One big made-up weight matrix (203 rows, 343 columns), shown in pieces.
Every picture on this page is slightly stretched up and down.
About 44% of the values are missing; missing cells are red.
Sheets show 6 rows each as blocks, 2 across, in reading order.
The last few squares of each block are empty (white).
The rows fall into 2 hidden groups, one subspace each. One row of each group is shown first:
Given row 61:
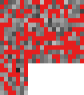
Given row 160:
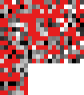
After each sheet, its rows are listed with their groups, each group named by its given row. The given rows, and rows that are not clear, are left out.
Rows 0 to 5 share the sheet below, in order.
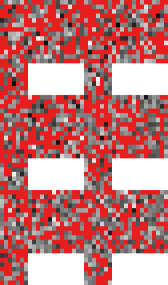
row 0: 160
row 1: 160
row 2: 160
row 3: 61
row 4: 61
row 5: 61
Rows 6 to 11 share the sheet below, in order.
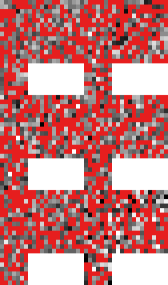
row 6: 61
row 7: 160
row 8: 61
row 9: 61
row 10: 61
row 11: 61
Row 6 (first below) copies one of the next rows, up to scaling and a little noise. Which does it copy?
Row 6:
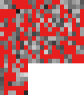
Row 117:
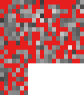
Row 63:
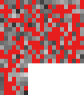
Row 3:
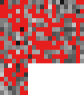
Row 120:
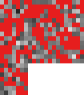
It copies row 63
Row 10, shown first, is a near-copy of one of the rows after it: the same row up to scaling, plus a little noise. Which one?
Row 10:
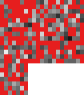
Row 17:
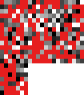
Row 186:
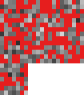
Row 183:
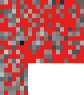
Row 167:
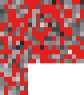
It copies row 183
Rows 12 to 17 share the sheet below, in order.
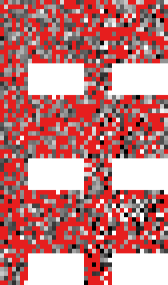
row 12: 160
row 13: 61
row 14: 61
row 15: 61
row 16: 61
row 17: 61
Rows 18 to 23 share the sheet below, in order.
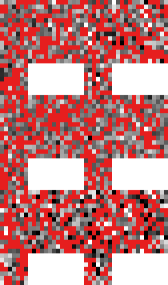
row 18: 61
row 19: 160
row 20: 160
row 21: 61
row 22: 61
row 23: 160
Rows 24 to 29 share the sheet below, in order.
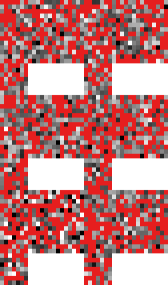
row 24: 61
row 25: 160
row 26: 160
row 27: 160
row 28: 160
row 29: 61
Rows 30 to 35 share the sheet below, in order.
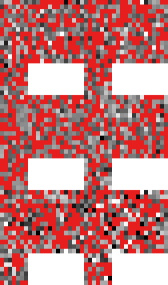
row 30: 61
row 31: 61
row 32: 160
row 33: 61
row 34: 160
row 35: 61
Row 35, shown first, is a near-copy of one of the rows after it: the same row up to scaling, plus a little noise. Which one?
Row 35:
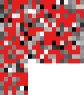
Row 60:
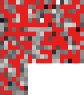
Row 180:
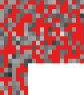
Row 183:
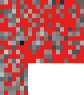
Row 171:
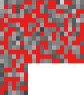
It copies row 60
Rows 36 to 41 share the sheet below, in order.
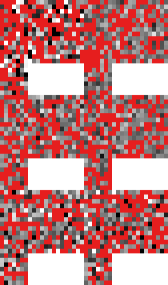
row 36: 61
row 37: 160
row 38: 61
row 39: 61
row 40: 160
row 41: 160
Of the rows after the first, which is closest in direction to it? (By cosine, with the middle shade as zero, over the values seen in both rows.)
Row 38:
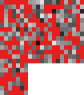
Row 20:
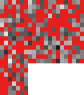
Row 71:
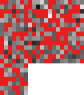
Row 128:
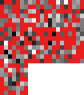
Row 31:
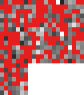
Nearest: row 71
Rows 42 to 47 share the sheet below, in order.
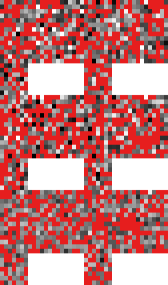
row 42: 61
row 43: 160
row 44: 61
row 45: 160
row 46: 160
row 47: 61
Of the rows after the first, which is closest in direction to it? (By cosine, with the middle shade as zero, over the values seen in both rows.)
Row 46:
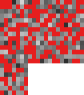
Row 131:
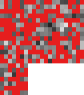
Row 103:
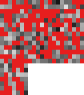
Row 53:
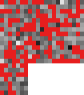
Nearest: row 53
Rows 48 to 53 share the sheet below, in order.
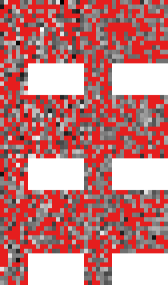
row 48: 61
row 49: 61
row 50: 61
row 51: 160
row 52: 61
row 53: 61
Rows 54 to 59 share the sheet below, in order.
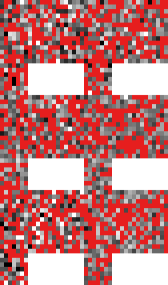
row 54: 160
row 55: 61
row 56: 160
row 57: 61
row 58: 61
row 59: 160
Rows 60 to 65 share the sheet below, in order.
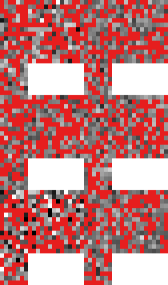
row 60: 61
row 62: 160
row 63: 61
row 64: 61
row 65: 160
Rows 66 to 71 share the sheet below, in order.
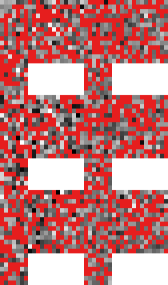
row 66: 61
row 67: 160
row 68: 61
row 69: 160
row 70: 61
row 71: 61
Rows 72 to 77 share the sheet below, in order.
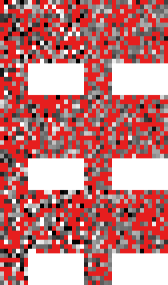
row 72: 160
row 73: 61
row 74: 61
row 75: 160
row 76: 61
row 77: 160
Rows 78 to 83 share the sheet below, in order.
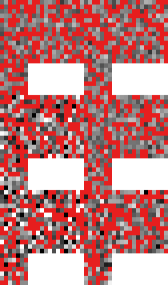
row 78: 61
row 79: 160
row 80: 160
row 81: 160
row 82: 160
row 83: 61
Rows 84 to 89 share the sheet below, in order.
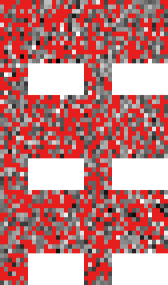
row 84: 160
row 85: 160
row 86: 61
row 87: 160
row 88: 160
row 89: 160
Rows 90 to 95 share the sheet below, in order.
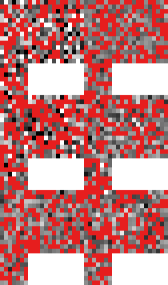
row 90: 160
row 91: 61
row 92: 160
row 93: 61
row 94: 61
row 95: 160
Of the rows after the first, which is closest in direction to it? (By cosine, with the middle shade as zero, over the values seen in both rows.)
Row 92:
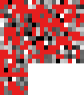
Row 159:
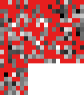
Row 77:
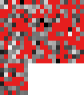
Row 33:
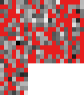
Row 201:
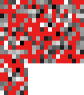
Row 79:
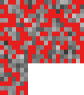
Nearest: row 77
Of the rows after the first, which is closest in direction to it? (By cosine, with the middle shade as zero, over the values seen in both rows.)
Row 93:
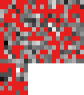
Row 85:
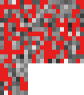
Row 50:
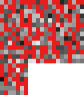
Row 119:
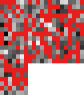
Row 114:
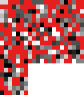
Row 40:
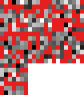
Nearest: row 114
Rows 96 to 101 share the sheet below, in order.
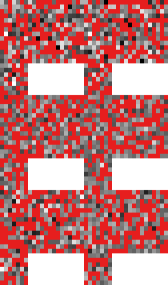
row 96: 160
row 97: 160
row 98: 160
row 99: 61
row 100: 61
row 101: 61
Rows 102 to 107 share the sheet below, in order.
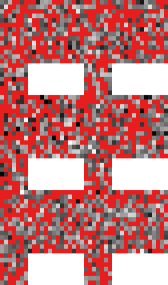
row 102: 160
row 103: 61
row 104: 61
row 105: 61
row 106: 160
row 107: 160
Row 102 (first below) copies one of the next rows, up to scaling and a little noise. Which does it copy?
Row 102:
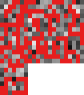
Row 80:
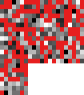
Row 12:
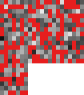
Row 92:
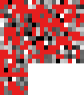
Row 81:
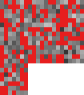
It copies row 12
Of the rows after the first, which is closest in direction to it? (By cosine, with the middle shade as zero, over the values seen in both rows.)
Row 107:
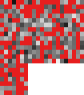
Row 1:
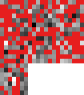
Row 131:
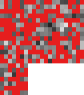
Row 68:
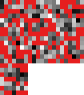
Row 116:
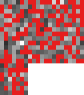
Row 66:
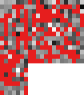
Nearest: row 66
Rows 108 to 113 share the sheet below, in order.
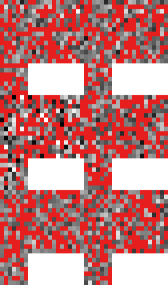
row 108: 160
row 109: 160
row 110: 160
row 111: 160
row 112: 160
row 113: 160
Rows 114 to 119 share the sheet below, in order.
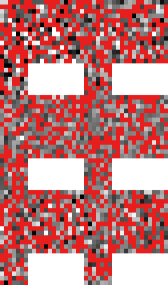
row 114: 61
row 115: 160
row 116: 61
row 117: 61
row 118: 160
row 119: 160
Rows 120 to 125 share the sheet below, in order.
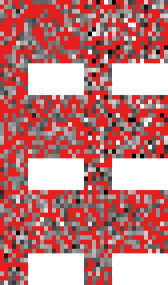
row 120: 61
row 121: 160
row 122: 61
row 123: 160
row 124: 61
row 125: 160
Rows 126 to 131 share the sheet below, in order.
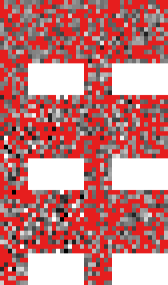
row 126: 61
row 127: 61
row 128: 61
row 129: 61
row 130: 160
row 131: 160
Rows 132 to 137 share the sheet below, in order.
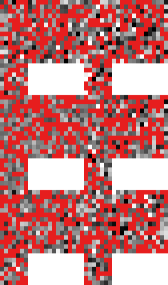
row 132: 160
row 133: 61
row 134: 160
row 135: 61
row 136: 160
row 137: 160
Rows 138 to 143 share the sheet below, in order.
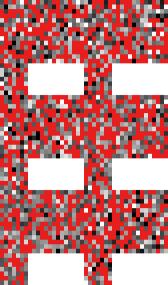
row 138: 160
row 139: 160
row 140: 160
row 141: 160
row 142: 160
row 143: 61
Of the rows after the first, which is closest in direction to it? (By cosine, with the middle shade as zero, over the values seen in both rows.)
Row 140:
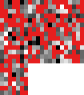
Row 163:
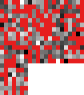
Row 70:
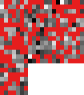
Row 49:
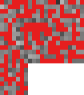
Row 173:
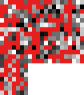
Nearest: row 173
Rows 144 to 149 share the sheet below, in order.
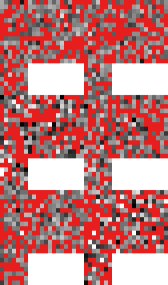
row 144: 160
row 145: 160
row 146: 61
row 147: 61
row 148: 61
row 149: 61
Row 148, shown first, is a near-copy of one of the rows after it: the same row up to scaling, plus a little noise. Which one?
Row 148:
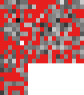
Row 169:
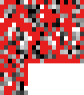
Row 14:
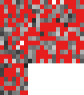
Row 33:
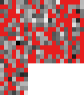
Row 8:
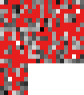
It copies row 14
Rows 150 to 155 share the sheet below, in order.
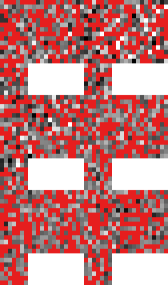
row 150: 160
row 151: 160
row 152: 61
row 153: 160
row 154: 160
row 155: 61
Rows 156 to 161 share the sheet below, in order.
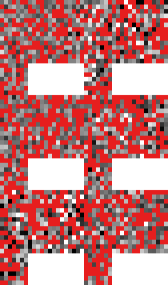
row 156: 160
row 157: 61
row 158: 160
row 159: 160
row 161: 61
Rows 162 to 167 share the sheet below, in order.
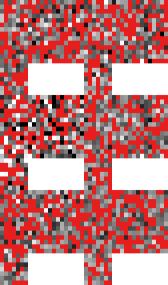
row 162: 160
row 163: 160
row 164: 61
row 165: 160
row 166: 61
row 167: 61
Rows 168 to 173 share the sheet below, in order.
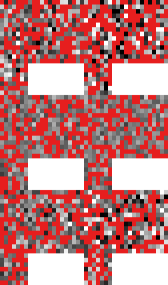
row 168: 61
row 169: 61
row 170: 61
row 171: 61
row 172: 160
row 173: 160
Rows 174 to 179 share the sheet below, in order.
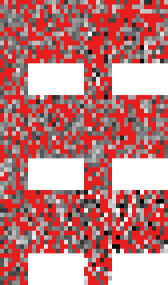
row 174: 61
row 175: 160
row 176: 61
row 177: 160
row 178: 160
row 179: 61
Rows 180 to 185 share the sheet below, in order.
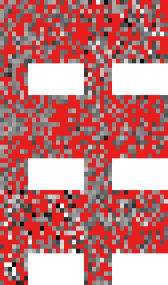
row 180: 61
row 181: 160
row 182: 160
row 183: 61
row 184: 160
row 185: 61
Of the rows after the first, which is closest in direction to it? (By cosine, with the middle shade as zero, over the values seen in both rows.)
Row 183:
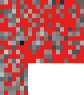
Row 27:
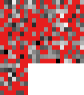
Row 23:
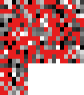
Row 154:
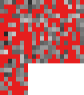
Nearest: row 23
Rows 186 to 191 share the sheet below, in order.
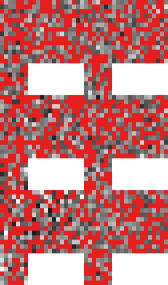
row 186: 61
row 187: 160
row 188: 61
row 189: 160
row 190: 61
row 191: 160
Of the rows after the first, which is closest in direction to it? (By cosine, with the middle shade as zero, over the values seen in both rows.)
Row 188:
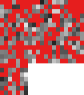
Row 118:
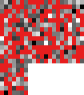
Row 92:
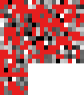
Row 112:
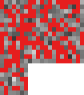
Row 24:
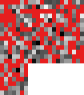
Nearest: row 118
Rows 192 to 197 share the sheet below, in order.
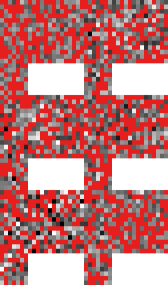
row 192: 160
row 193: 160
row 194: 160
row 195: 160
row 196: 61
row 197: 61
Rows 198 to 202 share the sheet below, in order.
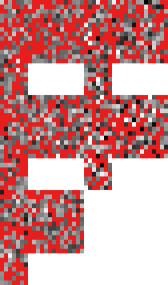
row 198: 61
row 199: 160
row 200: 160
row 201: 61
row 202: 61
